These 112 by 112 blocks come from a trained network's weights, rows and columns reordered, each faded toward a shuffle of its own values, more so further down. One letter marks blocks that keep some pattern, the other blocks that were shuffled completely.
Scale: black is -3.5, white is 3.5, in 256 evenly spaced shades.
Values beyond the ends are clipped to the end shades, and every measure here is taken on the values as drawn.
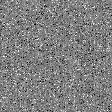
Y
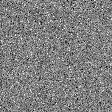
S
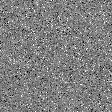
S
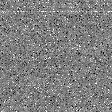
Y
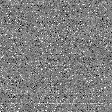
Y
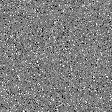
S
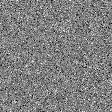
S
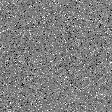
S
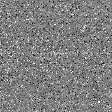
Y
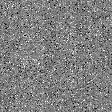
Y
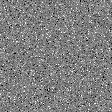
S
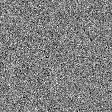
S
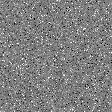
S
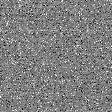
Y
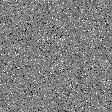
S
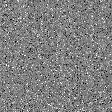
Y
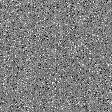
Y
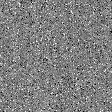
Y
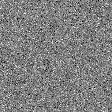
S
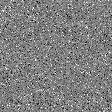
S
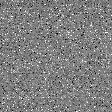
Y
